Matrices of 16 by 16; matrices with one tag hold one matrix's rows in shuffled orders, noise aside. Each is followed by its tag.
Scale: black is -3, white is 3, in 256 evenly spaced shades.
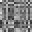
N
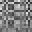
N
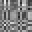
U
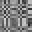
U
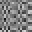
U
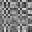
U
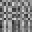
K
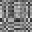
N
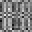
K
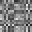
N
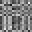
K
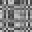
N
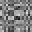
N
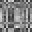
N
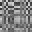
N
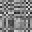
N
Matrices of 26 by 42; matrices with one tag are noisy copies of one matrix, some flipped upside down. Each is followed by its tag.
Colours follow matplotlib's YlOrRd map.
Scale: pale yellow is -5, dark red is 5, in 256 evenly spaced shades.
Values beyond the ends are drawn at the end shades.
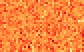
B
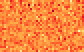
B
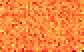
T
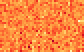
B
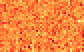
B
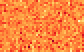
B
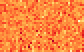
B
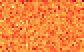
T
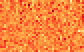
B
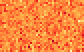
B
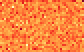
T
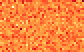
T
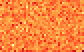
T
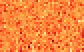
B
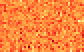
B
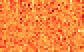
B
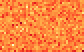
T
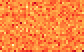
T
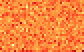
T
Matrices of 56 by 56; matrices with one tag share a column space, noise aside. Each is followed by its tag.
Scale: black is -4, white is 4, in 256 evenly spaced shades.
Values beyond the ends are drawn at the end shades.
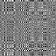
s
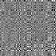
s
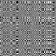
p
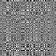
s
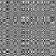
p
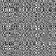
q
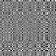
s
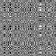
q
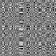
q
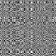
p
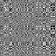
q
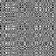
q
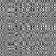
q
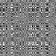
q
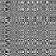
p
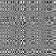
p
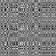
q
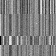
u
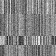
u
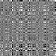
s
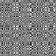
q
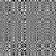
s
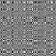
p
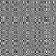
p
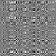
p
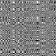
p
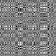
q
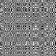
q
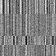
u
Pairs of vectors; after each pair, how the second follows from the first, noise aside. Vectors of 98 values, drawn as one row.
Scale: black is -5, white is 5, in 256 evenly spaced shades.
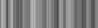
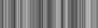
wrapped around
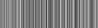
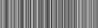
reversed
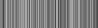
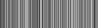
reversed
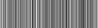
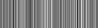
wrapped around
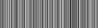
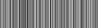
reversed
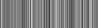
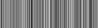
negated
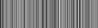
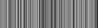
reversed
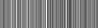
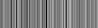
negated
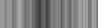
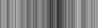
reversed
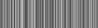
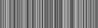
reversed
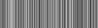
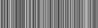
reversed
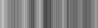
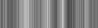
wrapped around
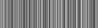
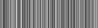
reversed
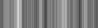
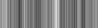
wrapped around
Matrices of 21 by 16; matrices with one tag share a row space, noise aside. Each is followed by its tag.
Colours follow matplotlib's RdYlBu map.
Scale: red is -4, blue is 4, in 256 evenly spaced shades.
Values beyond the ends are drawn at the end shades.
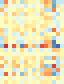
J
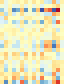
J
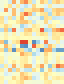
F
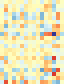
J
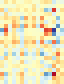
J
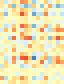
F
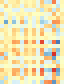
J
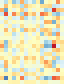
J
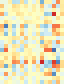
J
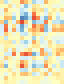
F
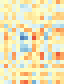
F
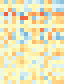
F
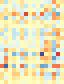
J
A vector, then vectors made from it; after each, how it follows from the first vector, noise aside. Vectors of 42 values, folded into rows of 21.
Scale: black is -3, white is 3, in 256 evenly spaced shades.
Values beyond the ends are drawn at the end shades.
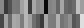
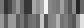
sign-scrambled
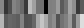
sign-scrambled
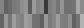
shrunk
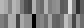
wrapped around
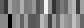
wrapped around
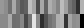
wrapped around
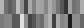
wrapped around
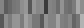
shrunk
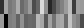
wrapped around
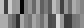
wrapped around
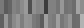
shrunk
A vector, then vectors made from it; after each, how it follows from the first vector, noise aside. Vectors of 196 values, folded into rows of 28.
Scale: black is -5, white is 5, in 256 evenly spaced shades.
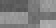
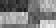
scaled up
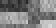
scaled up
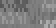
partly zeroed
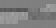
partly zeroed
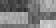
scaled up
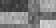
scaled up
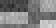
scaled up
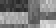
scaled up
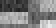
scaled up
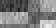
scaled up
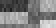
scaled up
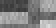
scaled up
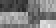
scaled up
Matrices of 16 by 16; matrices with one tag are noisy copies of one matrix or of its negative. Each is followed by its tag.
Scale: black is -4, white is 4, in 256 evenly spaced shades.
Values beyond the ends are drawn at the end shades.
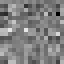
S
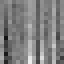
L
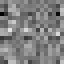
S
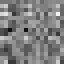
S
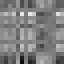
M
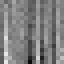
L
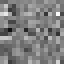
S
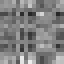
M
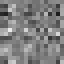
S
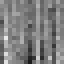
L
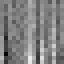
L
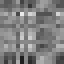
M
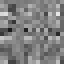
S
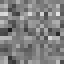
S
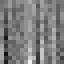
L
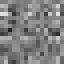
S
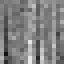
L
